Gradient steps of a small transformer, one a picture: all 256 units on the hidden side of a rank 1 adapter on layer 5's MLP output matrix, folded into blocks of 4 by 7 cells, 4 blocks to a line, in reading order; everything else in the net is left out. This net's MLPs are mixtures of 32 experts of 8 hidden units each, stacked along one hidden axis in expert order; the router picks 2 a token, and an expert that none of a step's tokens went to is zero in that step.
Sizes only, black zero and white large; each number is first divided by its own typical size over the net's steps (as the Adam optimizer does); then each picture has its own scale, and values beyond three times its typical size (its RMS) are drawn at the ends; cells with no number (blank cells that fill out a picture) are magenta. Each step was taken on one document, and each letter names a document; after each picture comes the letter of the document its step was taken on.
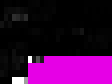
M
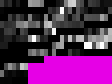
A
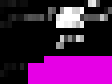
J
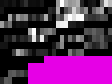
J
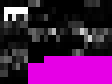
M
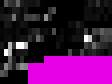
M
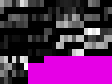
J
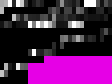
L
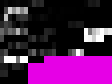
M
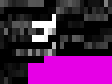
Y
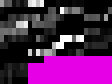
A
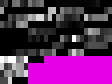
J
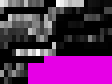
A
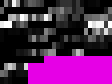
J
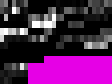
A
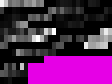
A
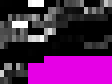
Y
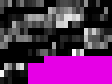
L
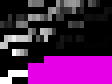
Y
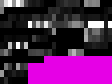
L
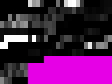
Y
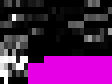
M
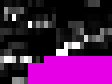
M
